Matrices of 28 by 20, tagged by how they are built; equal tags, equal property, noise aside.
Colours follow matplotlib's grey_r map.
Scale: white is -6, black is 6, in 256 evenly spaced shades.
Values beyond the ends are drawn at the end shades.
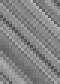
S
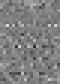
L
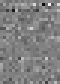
L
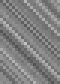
S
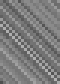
S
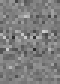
L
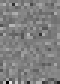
L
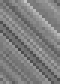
S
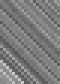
S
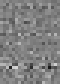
L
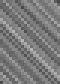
S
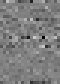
L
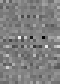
L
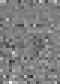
L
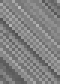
S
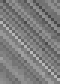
S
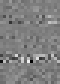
L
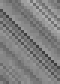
S
